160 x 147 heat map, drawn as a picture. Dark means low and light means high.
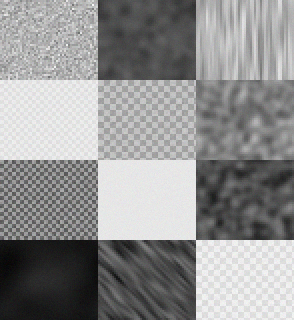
It is made of 4 by 3 panels. Panel 1,1: high, fine-grained. Panel 1,2: low, blotchy, faint in contrast. Panel 1,3: high, streaked downward. Panel 2,1: very high, checkered, faint in contrast. Panel 2,2: high, checkered. Panel 2,3: middling, blotchy. Panel 3,1: middling, checkered, strong in contrast. Panel 3,2: very high, flat. Panel 3,3: low, blotchy. Panel 4,1: very low, smooth, faint in contrast. Panel 4,2: low, slanting down to the right. Panel 4,3: very high, checkered, faint in contrast.
